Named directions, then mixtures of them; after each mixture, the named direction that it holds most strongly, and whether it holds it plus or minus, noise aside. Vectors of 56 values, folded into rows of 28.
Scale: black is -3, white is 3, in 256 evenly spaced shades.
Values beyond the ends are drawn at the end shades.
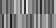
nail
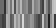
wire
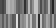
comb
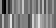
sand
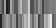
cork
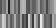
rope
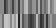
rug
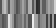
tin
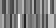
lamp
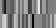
tin, minus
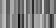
lamp, minus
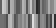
tin, plus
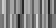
lamp, minus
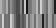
nail, minus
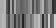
wire, minus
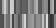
lamp, minus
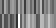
rug, minus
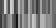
rug, minus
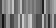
wire, plus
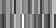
wire, plus
